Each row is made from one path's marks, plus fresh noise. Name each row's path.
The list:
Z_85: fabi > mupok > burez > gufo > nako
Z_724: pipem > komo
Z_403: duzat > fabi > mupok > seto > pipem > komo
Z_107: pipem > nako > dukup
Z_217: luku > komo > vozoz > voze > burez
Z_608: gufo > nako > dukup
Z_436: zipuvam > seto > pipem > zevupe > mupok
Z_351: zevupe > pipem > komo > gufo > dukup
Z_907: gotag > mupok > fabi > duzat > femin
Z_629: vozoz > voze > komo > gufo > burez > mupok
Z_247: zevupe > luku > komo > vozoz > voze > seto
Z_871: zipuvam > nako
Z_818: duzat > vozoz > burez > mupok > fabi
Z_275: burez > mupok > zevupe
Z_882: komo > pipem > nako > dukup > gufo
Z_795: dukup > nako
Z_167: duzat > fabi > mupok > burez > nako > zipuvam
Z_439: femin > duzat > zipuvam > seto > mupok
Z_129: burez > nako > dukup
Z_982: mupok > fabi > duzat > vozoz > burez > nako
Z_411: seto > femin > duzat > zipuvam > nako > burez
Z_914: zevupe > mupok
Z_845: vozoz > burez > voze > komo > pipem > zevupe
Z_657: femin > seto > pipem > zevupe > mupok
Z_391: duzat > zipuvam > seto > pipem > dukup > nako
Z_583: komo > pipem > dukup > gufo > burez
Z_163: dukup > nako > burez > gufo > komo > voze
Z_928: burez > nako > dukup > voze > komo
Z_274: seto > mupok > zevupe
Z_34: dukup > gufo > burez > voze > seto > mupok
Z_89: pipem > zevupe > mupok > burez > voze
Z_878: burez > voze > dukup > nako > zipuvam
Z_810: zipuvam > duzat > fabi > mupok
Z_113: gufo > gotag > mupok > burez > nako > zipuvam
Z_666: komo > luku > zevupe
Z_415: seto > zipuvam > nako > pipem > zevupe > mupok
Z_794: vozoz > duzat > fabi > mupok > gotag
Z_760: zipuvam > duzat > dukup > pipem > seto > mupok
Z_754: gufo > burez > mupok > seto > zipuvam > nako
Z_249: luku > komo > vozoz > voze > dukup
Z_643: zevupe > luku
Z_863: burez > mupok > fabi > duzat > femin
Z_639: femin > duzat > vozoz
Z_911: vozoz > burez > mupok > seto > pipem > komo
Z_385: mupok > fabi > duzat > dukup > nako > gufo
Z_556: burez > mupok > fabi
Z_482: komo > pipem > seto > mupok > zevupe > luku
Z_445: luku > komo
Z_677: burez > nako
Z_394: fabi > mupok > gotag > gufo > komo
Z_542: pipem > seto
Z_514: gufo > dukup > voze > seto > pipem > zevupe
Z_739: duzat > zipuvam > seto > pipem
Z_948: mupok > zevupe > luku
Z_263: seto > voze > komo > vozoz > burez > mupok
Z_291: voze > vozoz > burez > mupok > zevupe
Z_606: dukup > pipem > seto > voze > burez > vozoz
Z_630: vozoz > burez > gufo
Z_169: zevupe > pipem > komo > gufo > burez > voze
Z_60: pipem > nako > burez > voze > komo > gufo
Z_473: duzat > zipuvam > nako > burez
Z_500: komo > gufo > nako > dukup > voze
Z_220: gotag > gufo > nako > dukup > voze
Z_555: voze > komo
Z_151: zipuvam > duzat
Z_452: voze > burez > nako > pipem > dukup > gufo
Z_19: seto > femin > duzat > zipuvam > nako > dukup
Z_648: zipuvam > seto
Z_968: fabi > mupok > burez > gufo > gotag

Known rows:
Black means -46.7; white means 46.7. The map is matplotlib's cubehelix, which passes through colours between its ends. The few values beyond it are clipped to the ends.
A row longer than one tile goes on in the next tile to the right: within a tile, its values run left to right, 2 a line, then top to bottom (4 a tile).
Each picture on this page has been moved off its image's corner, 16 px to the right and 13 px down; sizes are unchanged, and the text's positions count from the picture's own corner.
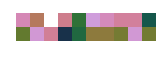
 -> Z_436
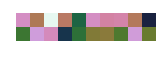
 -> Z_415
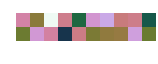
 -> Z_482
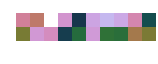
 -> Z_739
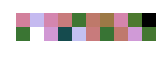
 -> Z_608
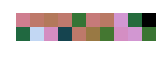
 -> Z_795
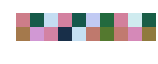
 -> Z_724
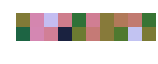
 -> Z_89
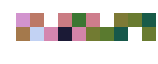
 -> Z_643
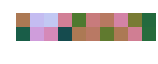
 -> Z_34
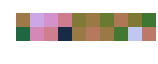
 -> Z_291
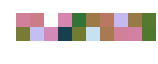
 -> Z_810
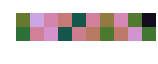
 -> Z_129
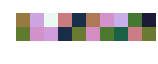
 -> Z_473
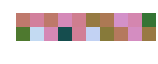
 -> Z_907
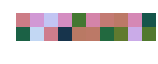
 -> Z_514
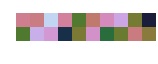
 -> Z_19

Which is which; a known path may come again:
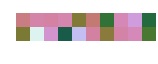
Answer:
Z_394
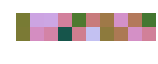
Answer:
Z_818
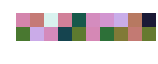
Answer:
Z_391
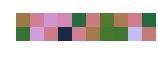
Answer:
Z_845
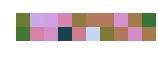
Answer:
Z_863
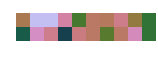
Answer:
Z_34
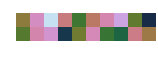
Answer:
Z_411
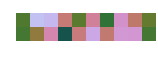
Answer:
Z_556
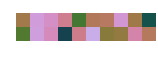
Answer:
Z_982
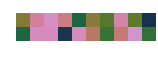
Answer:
Z_928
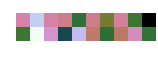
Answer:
Z_608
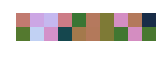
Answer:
Z_113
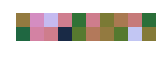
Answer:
Z_89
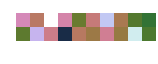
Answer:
Z_948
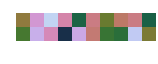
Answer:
Z_169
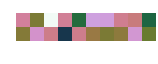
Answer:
Z_482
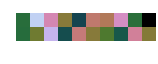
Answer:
Z_677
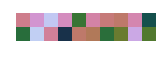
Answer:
Z_514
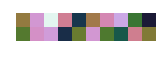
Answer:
Z_473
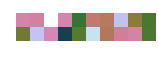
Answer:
Z_810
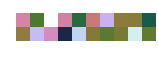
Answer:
Z_666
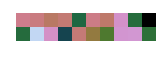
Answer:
Z_795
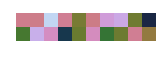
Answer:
Z_19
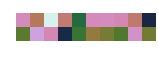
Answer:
Z_415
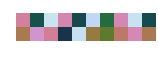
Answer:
Z_724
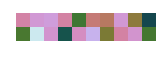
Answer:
Z_385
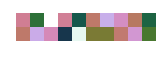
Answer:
Z_445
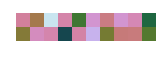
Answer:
Z_403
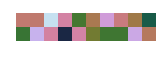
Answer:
Z_247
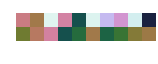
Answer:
Z_542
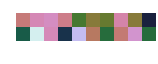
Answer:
Z_500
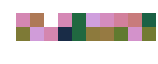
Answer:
Z_436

